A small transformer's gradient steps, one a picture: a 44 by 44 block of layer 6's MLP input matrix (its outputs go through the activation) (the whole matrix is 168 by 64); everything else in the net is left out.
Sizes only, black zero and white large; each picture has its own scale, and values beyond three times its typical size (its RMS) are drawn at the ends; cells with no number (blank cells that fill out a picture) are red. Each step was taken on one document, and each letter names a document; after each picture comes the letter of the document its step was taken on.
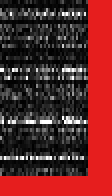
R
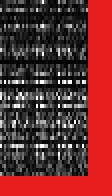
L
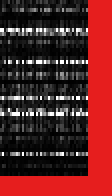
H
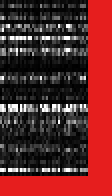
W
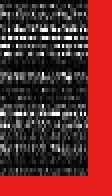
W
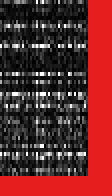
L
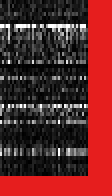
W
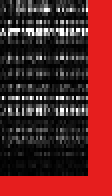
H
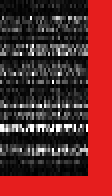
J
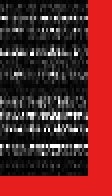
J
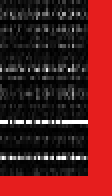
R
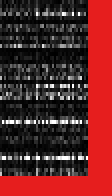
R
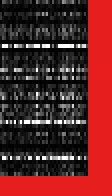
R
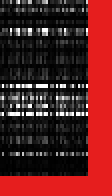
H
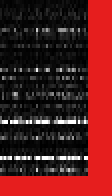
R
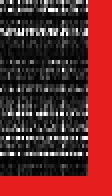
H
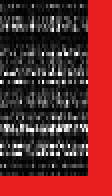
J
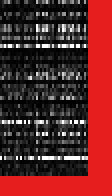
R
